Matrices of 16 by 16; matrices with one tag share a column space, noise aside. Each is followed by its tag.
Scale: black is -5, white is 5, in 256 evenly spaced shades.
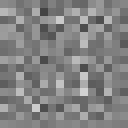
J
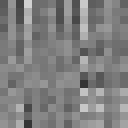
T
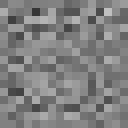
J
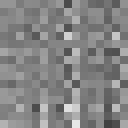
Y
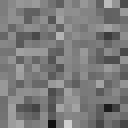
Y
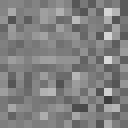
J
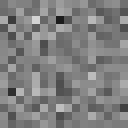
J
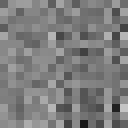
Y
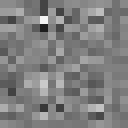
J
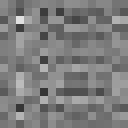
J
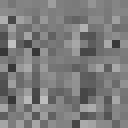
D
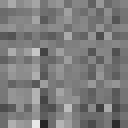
Y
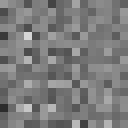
Y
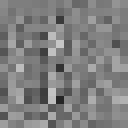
D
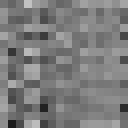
Y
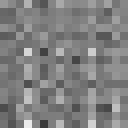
Y
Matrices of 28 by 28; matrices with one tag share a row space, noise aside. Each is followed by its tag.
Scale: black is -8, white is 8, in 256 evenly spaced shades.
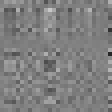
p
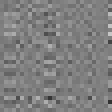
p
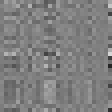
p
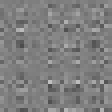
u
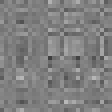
u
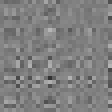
p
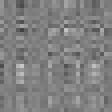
u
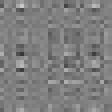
u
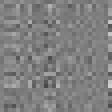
p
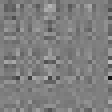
p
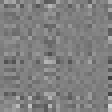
p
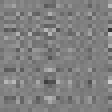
p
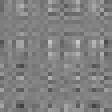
u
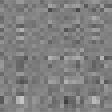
u
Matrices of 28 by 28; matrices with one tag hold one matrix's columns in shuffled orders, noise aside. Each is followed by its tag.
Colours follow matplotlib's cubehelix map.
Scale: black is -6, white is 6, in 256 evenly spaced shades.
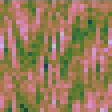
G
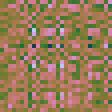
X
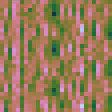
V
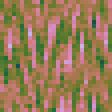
G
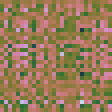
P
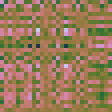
X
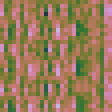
V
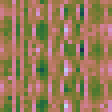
V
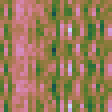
V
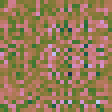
P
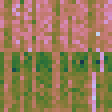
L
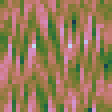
G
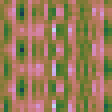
V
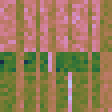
L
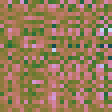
X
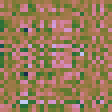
P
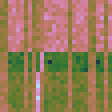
L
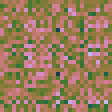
P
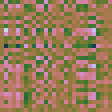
X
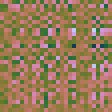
X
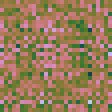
P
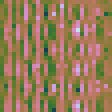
V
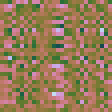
X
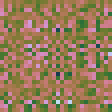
P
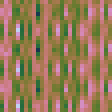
V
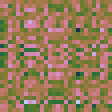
P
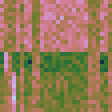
L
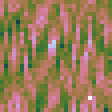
G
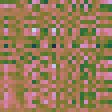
X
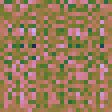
X
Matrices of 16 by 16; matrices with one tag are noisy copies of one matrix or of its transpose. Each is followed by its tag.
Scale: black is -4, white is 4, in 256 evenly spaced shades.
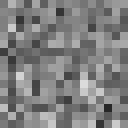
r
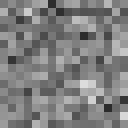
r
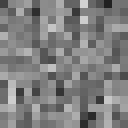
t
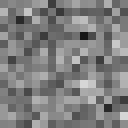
r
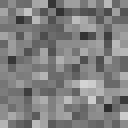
r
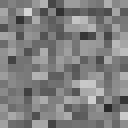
r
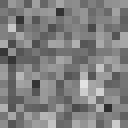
r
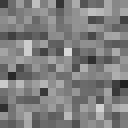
t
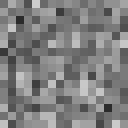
r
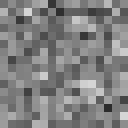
r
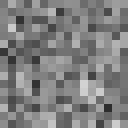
r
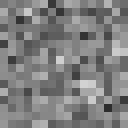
r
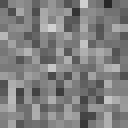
t
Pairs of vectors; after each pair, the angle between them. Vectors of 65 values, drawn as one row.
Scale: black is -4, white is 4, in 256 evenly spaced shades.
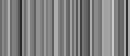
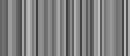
partly aligned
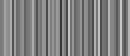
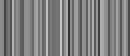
nearly opposite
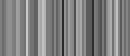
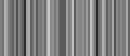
orthogonal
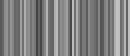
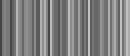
orthogonal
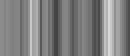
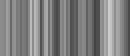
nearly parallel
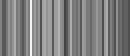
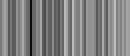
nearly opposite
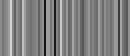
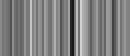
partly opposed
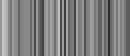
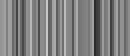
orthogonal
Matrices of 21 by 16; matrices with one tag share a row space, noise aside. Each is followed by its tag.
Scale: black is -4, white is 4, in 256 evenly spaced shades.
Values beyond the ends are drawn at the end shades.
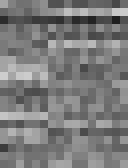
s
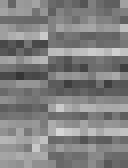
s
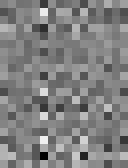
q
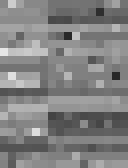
s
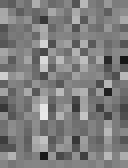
q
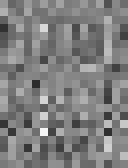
q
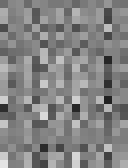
q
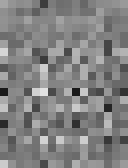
q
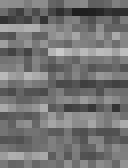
s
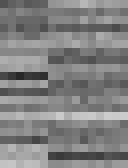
s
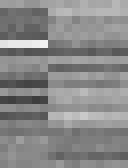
s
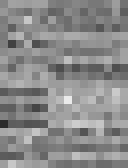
s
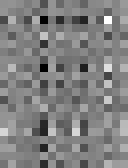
q
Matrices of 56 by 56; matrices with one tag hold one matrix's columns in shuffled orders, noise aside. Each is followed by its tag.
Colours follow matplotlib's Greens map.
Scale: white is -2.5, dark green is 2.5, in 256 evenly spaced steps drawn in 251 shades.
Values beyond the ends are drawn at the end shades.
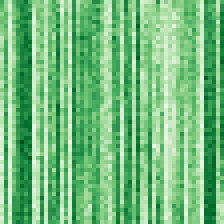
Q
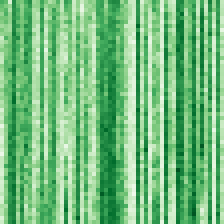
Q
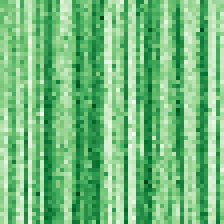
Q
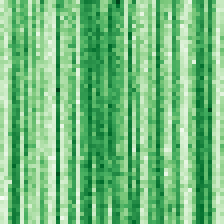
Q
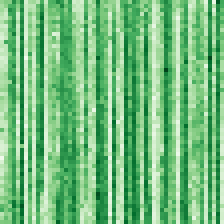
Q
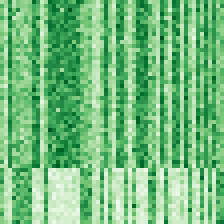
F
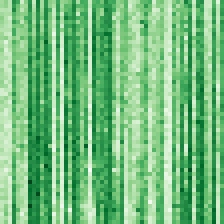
Q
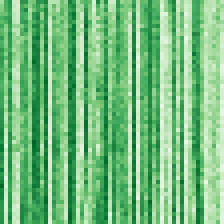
Q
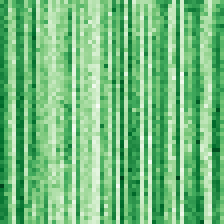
Q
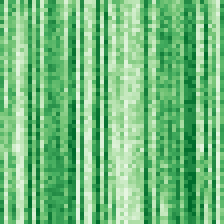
Q
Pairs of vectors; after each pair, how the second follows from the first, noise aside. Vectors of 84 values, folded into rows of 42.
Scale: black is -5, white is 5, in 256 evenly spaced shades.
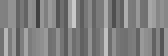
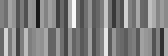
scaled up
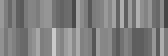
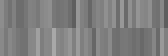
shrunk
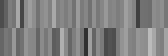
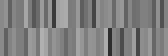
shuffled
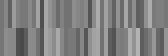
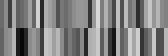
scaled up
